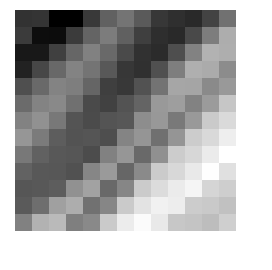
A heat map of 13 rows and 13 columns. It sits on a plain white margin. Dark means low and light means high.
Grain: diagonal, up to the right. Ninth with the lowest average: top left. Slope: up to the bottom right. Lone odd cells: none.
